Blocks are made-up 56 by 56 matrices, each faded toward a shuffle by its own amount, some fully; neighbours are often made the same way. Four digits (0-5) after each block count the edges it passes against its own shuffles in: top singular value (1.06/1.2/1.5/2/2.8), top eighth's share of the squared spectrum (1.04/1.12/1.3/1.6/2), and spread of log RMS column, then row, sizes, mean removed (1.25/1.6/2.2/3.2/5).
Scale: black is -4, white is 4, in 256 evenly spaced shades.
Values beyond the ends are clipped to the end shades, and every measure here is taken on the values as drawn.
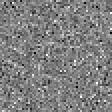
0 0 0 0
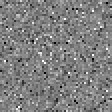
0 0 0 0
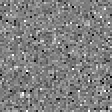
0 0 0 0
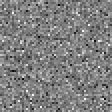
0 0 0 0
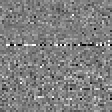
3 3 0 3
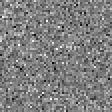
0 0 0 0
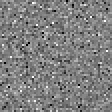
0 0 0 0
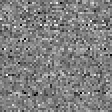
2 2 0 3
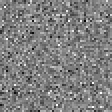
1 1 0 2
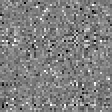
4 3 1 2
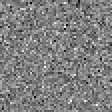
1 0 0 0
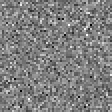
0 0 0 0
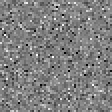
2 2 0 0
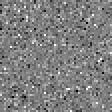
2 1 0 0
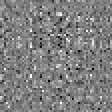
4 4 3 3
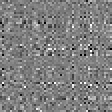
4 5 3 3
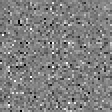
3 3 1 2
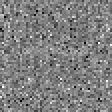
3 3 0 1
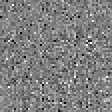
3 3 1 1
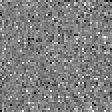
3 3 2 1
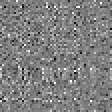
4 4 2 2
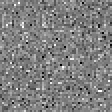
3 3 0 1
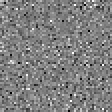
3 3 1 1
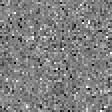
3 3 1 1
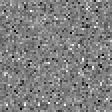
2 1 0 0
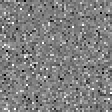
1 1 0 0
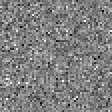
2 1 0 0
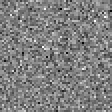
1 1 0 0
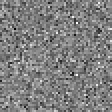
2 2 0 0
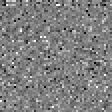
3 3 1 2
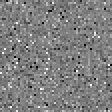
2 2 0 0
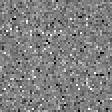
1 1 0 1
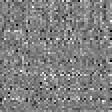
4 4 2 3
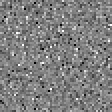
1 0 0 0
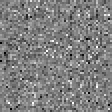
3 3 1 1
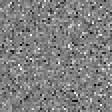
1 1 0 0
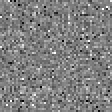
3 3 1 1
